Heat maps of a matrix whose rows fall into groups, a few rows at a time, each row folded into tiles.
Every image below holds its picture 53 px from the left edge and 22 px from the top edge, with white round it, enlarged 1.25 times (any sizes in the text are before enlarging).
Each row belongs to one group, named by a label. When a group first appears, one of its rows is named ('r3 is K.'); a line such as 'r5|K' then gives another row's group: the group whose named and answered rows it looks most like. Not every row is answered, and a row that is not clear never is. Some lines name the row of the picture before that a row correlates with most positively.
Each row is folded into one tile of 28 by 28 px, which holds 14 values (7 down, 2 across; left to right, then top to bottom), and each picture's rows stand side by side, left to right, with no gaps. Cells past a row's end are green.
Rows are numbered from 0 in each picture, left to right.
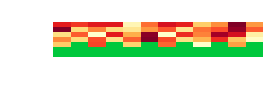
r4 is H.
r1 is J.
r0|J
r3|J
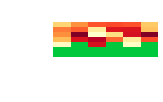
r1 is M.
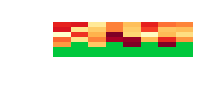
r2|M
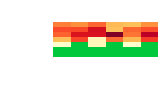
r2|H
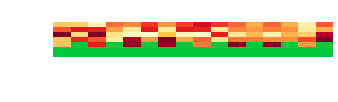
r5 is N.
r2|M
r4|J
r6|N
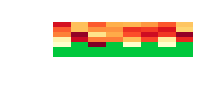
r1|N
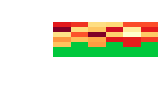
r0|J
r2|M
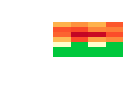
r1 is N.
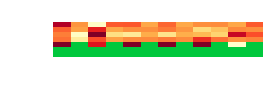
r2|N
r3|N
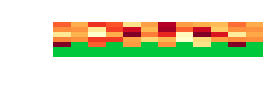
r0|N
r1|M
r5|N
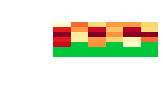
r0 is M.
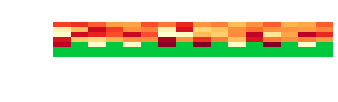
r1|H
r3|M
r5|H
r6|N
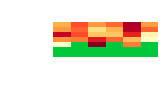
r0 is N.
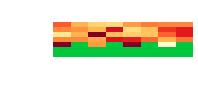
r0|N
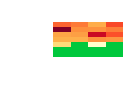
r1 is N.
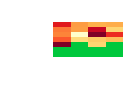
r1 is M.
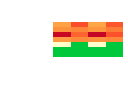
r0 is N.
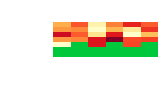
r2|M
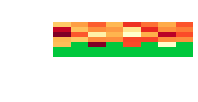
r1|N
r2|M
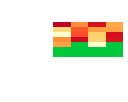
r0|M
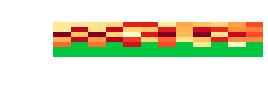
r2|J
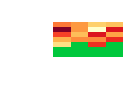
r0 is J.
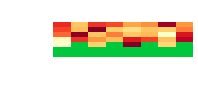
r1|J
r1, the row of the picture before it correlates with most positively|0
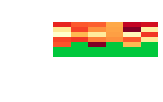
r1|N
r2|J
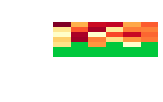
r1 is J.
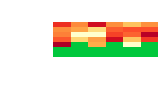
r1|M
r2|H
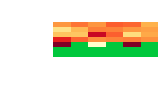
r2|N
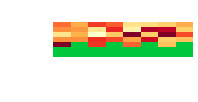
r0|N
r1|M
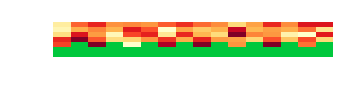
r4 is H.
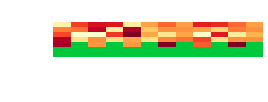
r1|J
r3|N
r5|N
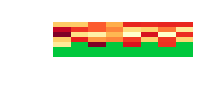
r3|J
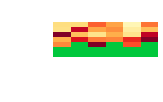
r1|N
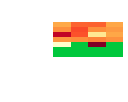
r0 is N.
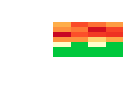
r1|H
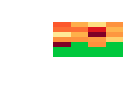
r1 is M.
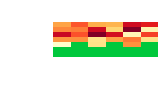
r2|J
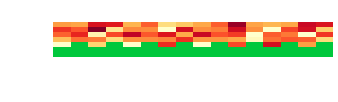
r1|J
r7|J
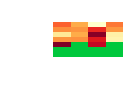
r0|N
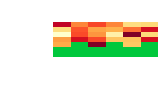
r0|M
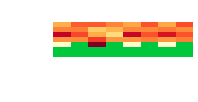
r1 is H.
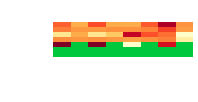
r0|N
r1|N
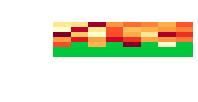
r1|M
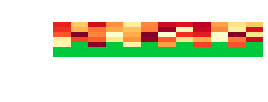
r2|H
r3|J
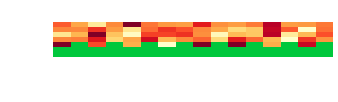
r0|N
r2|M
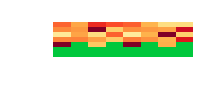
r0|N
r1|J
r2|N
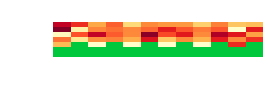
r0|J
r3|H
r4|H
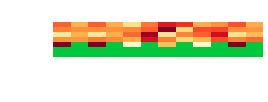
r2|H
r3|J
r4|H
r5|N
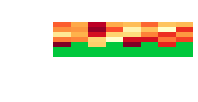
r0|N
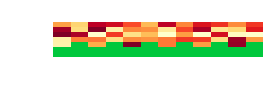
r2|N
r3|M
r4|J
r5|M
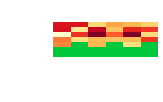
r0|J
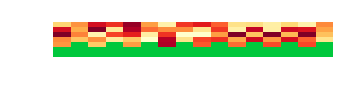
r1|J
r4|M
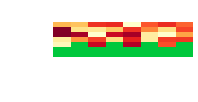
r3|M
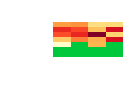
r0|H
